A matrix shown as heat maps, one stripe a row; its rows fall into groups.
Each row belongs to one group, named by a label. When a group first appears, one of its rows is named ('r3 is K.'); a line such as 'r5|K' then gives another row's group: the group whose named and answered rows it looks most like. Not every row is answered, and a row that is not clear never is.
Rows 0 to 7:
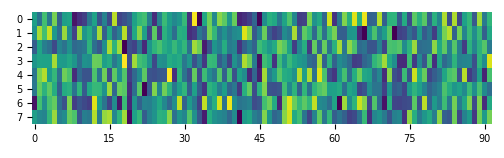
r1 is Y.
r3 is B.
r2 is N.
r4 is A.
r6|A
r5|Y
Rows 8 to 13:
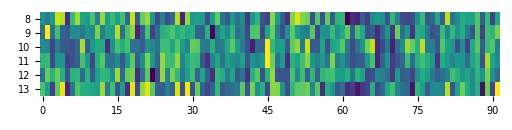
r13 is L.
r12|Y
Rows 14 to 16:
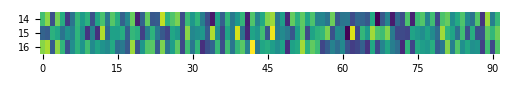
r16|L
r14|L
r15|A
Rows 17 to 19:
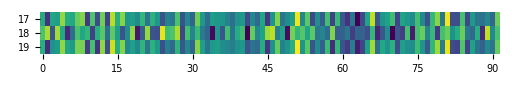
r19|B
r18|L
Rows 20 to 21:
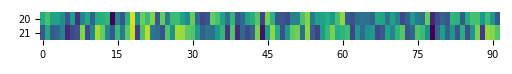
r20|Y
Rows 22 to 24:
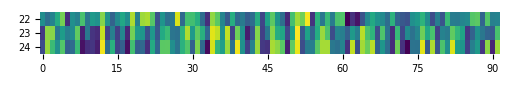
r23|A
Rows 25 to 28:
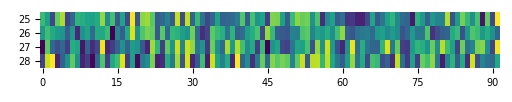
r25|L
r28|A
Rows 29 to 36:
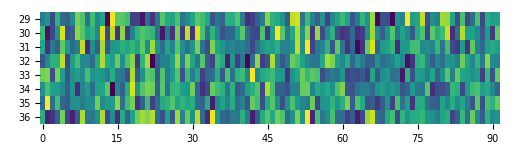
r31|B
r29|N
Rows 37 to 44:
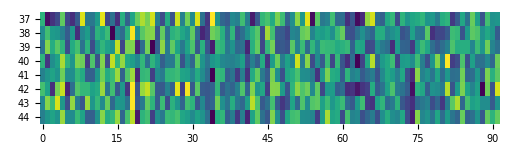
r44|B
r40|B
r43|Y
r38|Y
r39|Y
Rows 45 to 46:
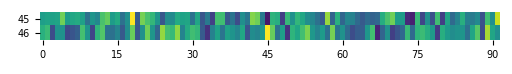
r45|B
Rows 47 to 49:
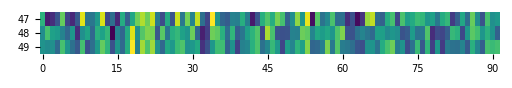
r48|Y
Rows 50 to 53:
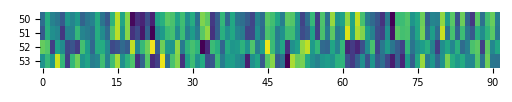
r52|L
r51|N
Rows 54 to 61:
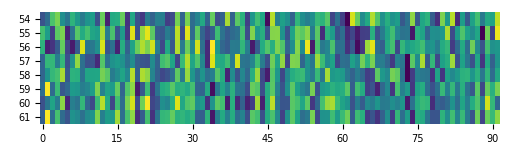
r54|A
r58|Y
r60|Y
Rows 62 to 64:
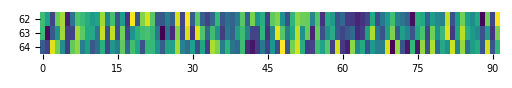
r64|A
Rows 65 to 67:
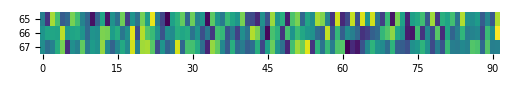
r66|B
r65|A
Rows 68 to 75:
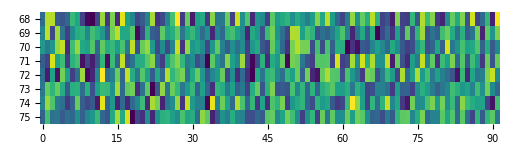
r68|A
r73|Y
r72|B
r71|A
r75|N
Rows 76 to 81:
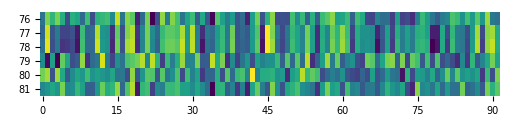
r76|Y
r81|B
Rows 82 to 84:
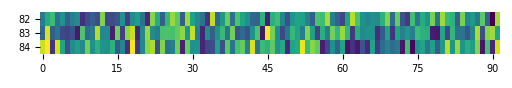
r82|A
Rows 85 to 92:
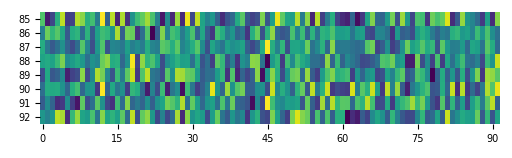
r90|A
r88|B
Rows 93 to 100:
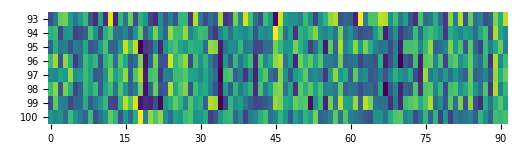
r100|B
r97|B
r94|L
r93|A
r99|N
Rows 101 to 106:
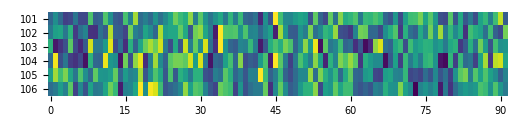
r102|A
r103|L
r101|N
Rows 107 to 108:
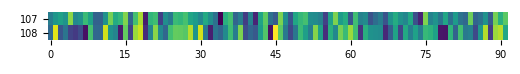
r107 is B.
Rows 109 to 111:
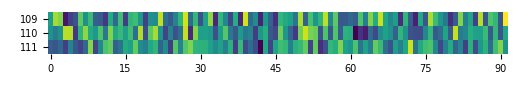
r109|A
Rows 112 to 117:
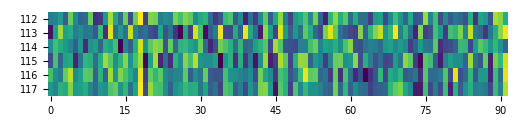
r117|B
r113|A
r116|B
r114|Y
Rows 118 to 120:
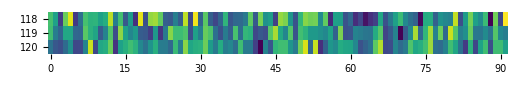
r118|L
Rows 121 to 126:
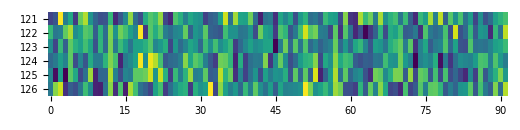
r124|Y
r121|A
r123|B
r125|B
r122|B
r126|A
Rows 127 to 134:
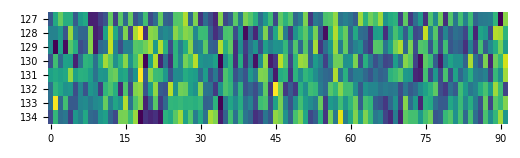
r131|B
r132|Y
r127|A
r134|N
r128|B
